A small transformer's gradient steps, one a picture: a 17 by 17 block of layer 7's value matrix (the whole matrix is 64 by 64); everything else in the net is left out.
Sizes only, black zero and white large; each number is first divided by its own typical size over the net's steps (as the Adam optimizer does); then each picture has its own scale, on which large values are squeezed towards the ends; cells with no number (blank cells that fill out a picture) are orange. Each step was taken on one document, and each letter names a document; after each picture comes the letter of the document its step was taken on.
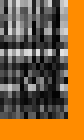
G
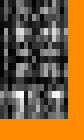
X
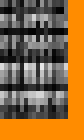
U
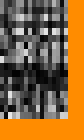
X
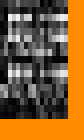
G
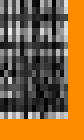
G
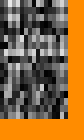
G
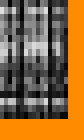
U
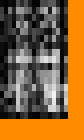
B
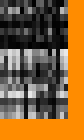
G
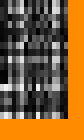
B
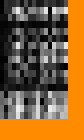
X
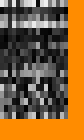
U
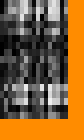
B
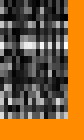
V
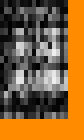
B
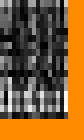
V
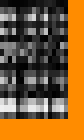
U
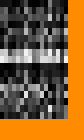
X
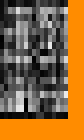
G
